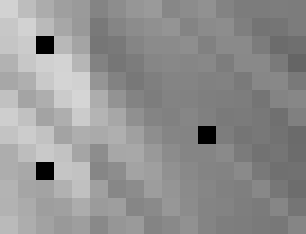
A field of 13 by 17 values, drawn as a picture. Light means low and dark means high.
There are three isolated cells, each far higher than the cells round it. The right part is higher, past a seam about 30% of the way across. The top left is the roughest part. There is an overall slope up to the right. The ninth with the lowest average is the middle left.
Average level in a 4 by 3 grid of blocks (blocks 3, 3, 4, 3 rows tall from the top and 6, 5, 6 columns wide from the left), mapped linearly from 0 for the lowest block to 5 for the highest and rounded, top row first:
234 | 044 | 135 | 134
